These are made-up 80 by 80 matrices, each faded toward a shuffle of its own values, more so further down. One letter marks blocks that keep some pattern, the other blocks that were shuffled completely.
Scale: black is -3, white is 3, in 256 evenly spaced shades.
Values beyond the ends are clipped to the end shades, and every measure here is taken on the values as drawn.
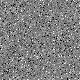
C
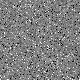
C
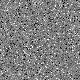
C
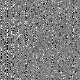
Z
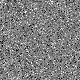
C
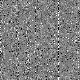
Z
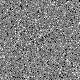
C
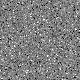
C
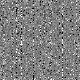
Z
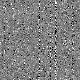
Z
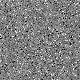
C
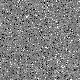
C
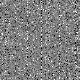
Z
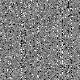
Z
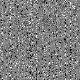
Z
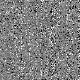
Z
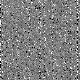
Z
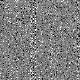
Z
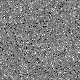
C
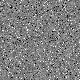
C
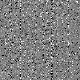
Z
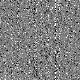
Z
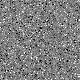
C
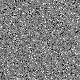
C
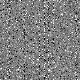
Z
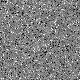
C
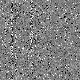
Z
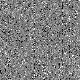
Z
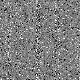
Z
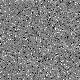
C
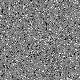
C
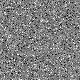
C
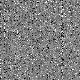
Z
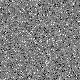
C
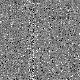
Z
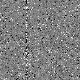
Z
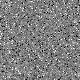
C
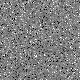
C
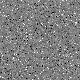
C
